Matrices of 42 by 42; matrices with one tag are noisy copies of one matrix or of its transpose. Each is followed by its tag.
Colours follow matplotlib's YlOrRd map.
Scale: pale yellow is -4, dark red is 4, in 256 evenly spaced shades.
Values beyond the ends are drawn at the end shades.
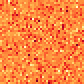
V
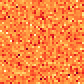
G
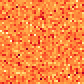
G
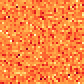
G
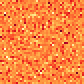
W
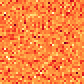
W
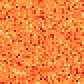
G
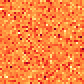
V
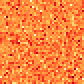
G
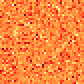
W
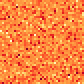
G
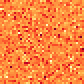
V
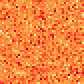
G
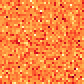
G
